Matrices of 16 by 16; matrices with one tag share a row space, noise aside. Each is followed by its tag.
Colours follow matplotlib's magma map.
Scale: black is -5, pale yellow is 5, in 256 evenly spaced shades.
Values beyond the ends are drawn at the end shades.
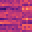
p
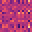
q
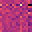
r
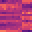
p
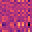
q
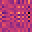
q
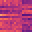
p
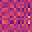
q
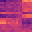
p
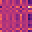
r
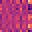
r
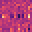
q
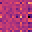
r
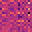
q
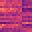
p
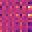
r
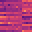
p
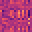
q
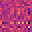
q
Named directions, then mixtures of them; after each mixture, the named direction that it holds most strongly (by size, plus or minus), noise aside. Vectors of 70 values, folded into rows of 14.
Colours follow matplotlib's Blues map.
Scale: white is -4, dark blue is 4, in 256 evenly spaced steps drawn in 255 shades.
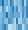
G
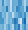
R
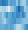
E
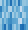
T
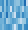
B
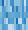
G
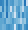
B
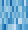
G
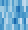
R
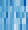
B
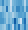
R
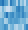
E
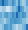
E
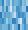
R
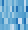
R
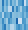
G
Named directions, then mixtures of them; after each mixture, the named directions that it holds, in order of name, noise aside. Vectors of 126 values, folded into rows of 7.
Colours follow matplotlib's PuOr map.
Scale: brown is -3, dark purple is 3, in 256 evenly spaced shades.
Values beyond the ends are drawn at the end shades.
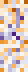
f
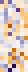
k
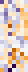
k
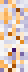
f, k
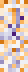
f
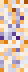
f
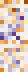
f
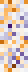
f, k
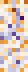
f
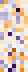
f, k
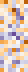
f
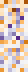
f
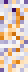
f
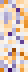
f, k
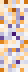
f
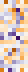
f, k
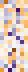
f, k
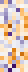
k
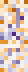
f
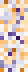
f, k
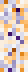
f, k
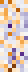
k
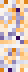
f, k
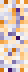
f, k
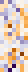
k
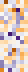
f, k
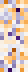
f, k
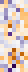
k
